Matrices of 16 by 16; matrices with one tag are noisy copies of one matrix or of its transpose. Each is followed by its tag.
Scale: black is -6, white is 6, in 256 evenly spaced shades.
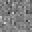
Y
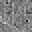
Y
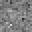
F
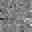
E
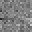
E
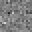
Y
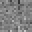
E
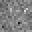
F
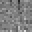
E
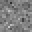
F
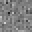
Y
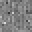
Y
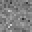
F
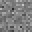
Y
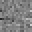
E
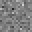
Y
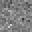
F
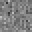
Y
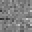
E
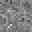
F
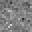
F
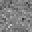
F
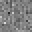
Y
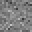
F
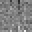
E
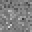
F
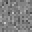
Y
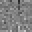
E
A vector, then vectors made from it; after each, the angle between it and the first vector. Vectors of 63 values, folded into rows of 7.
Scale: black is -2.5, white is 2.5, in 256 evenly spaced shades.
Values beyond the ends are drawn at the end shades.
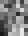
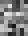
partly opposed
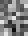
partly opposed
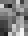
nearly parallel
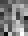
partly aligned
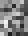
partly opposed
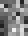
nearly parallel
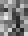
partly opposed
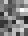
partly aligned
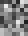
orthogonal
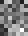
partly aligned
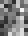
nearly parallel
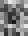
orthogonal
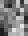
nearly parallel
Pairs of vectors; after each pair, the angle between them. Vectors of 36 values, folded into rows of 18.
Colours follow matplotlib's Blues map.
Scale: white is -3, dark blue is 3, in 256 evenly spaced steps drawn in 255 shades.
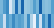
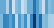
partly opposed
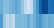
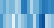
partly aligned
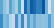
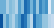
partly aligned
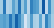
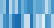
partly aligned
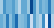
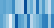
orthogonal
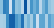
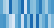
nearly opposite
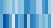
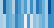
partly opposed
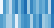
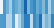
nearly parallel
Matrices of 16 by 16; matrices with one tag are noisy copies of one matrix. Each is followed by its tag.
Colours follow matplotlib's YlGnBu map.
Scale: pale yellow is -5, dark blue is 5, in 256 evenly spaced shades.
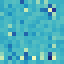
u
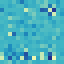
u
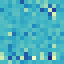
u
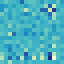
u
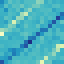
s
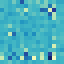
u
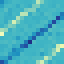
s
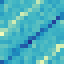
s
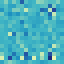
u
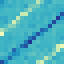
s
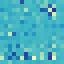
u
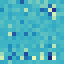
u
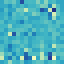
u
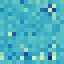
u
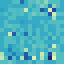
u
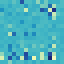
u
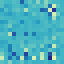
u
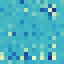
u
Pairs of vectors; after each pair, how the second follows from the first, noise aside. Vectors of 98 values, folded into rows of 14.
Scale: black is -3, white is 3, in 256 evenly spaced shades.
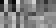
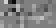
partly zeroed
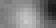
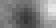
negated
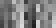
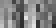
negated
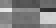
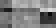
negated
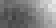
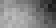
negated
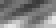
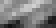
negated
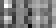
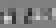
partly zeroed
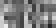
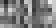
reversed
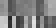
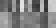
reversed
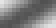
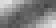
reversed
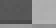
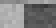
reversed
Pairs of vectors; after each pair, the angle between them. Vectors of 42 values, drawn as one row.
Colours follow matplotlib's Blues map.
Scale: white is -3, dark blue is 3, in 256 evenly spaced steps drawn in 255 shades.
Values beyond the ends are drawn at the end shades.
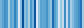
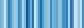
partly opposed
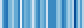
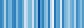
orthogonal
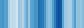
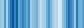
nearly opposite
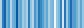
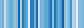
partly opposed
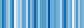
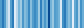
nearly parallel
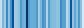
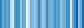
nearly opposite
